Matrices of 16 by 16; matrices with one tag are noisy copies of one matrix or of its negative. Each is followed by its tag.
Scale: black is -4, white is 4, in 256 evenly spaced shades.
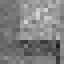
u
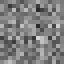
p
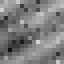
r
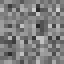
p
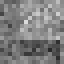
u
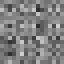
p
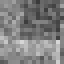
u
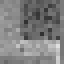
u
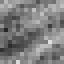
r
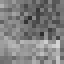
u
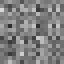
p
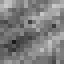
r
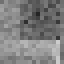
u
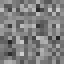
p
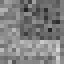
u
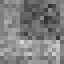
u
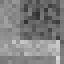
u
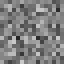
p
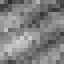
r
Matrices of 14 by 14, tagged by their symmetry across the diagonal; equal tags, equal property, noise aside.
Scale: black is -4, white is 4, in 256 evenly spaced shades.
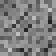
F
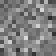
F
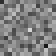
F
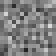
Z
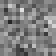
Z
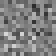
Z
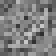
F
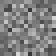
F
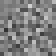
Z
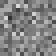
F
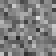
Z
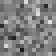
Z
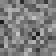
F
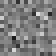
Z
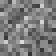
F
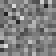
Z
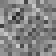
F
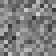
Z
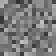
F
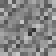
F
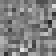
Z
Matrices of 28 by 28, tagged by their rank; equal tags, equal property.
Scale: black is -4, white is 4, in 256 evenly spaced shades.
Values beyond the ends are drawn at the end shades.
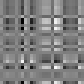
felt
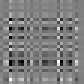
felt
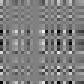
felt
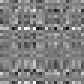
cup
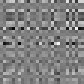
cup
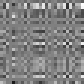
cup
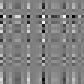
felt
